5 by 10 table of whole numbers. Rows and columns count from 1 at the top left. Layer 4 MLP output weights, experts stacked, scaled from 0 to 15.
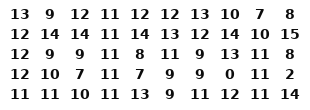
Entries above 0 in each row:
10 10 10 9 10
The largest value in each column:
13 14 14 11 14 13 13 14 11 15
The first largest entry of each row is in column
1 10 8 1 10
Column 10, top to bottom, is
8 15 8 2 14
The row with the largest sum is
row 2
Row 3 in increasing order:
8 8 9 9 9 11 11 11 12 13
